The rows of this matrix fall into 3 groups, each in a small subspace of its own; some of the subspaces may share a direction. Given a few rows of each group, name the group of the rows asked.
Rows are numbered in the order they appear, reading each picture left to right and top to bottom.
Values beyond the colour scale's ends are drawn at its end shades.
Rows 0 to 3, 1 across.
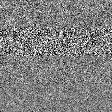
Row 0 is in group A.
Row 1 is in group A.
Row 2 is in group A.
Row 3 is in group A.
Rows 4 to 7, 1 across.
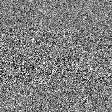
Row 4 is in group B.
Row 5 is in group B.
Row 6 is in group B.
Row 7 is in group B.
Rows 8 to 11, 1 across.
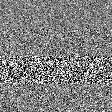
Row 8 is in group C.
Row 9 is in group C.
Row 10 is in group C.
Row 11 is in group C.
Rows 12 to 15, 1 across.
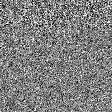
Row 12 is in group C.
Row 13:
B
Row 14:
C
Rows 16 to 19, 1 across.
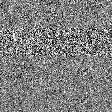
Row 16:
C
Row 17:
B
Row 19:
B
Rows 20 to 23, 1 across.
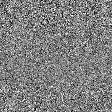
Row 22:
C
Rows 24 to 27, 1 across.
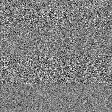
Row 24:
C
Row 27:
B
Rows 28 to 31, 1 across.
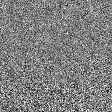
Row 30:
C
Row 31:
C
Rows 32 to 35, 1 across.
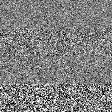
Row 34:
A
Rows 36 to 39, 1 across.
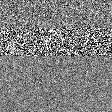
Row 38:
B
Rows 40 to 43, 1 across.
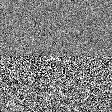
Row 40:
A
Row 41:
B
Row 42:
C
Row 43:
A
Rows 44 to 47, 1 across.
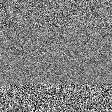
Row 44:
C
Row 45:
A
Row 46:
C
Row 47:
C
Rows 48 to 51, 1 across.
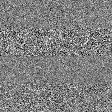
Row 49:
A
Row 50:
A
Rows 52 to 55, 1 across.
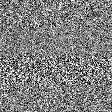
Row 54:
B
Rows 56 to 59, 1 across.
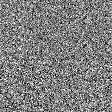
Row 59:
C
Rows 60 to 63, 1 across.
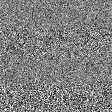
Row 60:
B
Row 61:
A
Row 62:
A
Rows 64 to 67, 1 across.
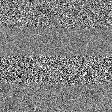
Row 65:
C
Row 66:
B
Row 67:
A
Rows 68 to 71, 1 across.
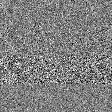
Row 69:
C
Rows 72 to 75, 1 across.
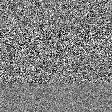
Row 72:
C
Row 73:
A
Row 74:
B
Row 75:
B
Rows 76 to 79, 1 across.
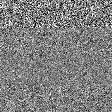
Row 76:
A
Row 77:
B
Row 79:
A
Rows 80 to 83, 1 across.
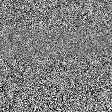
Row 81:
C
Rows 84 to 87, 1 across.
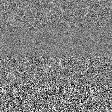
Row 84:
A
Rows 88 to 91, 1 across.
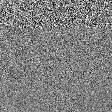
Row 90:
C
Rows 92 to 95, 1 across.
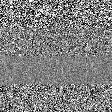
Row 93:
B
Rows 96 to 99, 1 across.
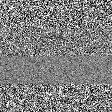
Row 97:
C
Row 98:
C
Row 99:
A
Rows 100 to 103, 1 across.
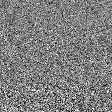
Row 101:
C
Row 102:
C
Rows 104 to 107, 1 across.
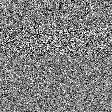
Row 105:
C
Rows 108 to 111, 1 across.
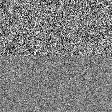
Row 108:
C
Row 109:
A
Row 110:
B
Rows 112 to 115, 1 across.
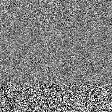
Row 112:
A
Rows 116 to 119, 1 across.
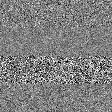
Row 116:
C
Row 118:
B
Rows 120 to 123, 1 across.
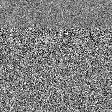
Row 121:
B
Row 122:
B
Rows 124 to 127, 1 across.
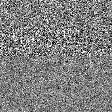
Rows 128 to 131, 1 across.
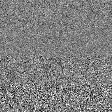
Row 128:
B
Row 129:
C
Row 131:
C
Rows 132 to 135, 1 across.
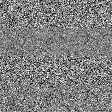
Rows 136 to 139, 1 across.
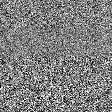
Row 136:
A
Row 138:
C
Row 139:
C
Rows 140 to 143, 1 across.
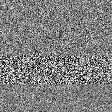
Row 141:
A
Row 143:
B
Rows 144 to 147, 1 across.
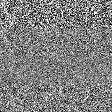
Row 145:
A
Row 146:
C
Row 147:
A
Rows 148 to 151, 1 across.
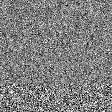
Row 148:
B
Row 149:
C
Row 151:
C
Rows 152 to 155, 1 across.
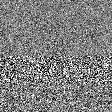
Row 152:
A
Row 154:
C
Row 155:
B
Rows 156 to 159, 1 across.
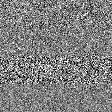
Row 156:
B
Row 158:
B
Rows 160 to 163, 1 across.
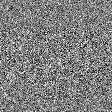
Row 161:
B
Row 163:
A
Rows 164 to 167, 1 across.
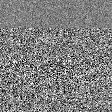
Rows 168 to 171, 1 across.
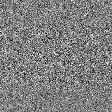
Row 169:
C
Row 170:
C
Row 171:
B
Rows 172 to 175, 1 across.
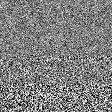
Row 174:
C
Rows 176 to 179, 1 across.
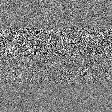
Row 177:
A
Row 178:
B
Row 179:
B
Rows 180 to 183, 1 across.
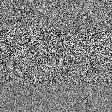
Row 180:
B
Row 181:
A
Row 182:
B
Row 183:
B
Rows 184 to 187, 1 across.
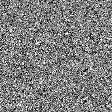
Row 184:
A
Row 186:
B
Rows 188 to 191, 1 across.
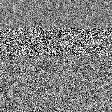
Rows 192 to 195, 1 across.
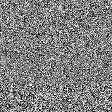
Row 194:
C
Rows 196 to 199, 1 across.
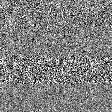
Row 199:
B
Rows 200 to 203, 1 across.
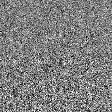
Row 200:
C
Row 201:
B
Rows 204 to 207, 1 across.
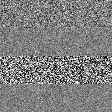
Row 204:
A
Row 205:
A
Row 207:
C
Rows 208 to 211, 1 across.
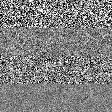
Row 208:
B
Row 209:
A
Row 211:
B
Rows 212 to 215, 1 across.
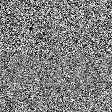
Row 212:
C
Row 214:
A
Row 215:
A
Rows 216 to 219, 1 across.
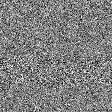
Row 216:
C
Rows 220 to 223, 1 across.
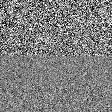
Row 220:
C
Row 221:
B
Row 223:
C
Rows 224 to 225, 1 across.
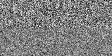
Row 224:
B
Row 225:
A
